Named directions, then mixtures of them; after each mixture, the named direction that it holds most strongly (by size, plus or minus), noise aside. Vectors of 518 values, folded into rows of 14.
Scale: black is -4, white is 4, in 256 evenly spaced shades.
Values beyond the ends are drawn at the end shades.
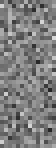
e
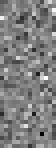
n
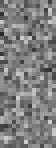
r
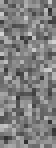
r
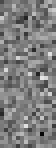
n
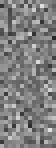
e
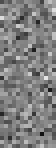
n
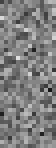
n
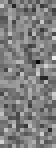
e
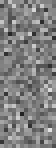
e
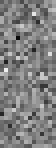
n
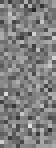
e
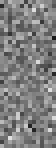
e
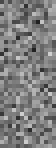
e
